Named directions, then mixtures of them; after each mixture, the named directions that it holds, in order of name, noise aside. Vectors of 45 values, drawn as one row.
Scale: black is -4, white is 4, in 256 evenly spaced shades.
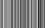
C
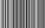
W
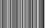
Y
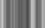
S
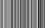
C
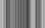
S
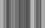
S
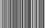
S, Y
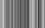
C, S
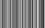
Y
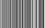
S, Y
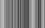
C, S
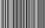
W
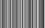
Y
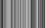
C, S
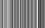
C, Y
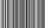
W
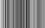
S, W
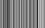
C, Y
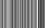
C, Y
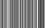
C, Y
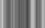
S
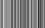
C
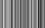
C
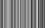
C, S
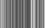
S, Y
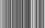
S, Y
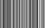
C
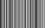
W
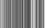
S, Y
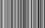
C, Y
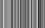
C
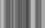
S
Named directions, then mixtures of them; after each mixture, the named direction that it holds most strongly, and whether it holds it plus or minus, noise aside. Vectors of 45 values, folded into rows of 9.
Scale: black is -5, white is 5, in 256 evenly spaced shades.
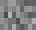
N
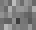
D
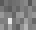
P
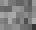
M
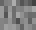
N, plus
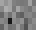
P, minus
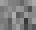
P, minus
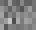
D, minus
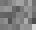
M, minus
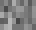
D, plus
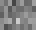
D, minus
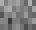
P, minus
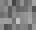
D, minus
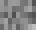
M, minus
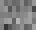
D, minus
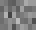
N, minus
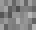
D, minus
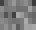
M, minus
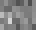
P, plus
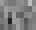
P, minus
